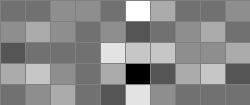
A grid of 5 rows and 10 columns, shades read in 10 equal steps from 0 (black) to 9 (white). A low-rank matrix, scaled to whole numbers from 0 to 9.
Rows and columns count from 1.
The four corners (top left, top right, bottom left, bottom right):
4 5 4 4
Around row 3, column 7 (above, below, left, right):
4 3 7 5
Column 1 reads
4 5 3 6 4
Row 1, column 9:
4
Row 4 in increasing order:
0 3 3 4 5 6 6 6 7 7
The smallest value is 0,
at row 4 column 6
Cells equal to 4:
17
